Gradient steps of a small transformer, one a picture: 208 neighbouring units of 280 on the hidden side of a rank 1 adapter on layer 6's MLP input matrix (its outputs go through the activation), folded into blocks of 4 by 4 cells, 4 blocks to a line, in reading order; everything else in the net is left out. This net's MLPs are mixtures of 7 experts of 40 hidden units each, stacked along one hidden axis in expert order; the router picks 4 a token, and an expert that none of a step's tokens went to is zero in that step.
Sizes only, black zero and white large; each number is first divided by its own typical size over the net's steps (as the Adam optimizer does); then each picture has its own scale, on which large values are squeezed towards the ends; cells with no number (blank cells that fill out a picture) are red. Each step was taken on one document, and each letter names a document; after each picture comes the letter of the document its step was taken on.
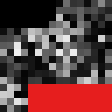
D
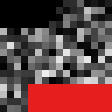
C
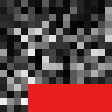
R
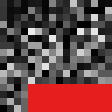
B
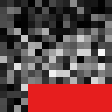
R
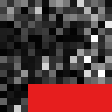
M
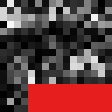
M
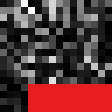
M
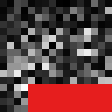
B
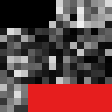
D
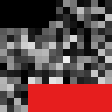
C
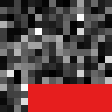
B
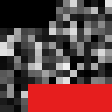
D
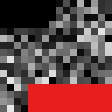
D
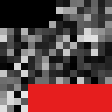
C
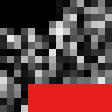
C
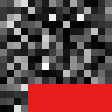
R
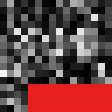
R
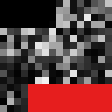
D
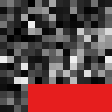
R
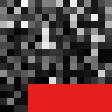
M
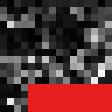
M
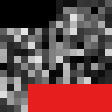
C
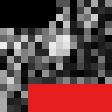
D
